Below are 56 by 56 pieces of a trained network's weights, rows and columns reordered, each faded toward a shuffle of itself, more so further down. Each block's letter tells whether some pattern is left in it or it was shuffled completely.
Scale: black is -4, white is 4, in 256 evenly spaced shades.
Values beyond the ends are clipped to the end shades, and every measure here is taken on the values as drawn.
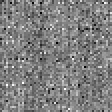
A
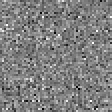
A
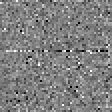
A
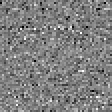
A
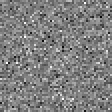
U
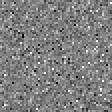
U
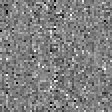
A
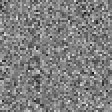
A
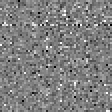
A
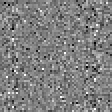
A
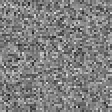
A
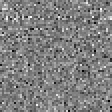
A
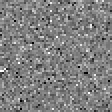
U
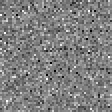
U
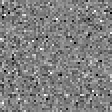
A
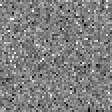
U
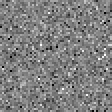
U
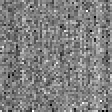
A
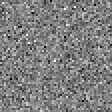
U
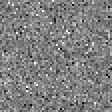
U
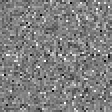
A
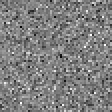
U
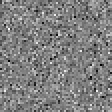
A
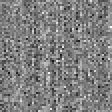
A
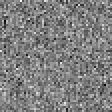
A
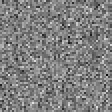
A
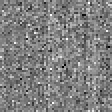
A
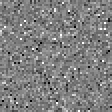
U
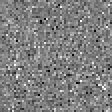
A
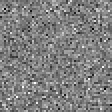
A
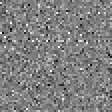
A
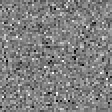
U
